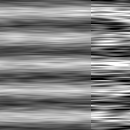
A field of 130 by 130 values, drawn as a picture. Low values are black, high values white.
No overall slope runs across the table. The left part is calmer, up to a seam about 70% of the way across. Horizontal stripes repeat 5 times down the table.
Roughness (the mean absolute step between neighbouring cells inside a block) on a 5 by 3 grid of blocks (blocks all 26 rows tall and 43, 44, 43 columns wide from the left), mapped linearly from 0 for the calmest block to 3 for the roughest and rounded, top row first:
003
003
003
003
003
